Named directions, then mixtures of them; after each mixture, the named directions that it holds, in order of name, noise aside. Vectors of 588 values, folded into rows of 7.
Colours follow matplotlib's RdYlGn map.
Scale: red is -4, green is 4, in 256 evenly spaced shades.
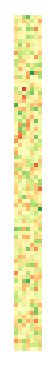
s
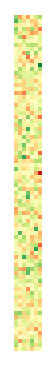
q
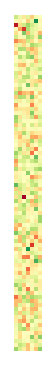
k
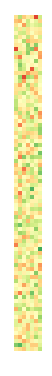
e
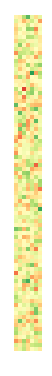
s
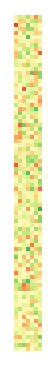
e, k, s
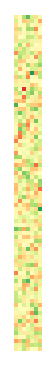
s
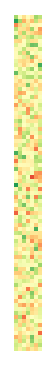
k, q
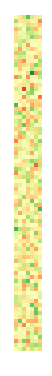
s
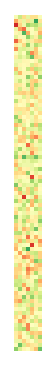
e, k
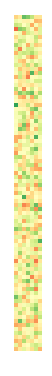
k, s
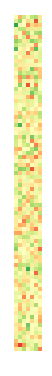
e, k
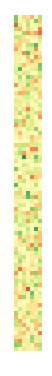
e, k, q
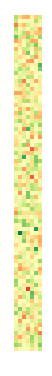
e, k, q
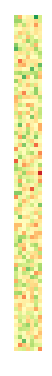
e, q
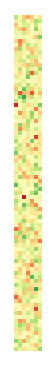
k, s
